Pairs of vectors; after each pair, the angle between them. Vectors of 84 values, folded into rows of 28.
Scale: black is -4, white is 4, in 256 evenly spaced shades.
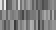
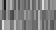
partly opposed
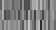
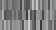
nearly parallel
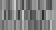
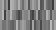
partly aligned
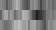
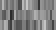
partly opposed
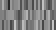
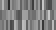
nearly parallel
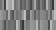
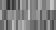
partly opposed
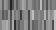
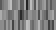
orthogonal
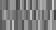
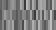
nearly parallel
